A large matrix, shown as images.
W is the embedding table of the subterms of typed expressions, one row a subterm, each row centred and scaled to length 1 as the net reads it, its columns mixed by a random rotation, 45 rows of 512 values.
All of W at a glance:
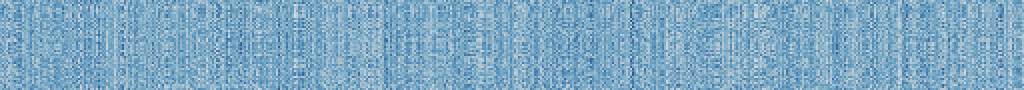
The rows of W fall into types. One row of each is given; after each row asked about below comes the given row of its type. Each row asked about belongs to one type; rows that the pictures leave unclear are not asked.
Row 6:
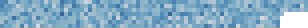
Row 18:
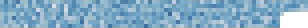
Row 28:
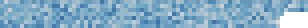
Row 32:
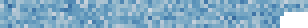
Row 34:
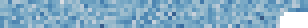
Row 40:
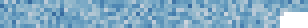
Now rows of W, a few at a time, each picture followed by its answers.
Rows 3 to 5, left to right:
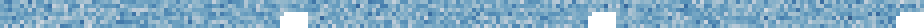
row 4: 6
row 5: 32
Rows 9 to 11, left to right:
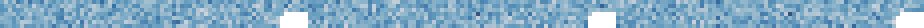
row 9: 28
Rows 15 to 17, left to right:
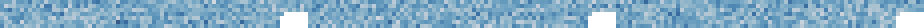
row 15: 6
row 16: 32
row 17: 40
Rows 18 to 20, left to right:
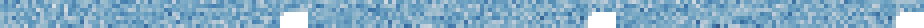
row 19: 32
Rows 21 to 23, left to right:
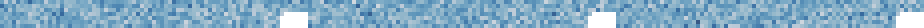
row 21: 40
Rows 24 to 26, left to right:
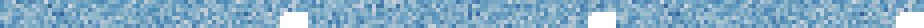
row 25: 18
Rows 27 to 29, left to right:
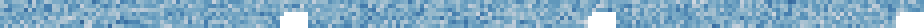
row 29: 40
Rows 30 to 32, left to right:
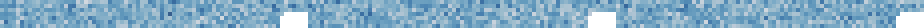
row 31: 40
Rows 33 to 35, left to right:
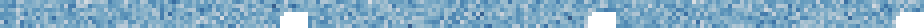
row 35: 28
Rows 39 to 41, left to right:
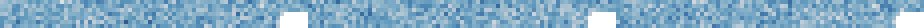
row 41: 28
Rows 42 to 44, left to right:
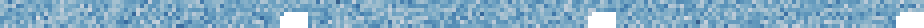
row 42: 34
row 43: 34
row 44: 32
